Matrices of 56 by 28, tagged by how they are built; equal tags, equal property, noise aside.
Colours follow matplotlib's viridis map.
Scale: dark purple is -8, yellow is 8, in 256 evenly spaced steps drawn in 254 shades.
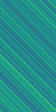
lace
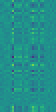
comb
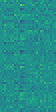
comb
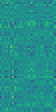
comb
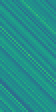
lace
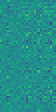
comb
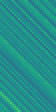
lace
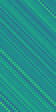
lace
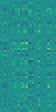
comb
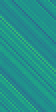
lace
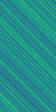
lace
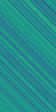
lace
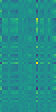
comb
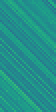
lace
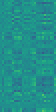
comb
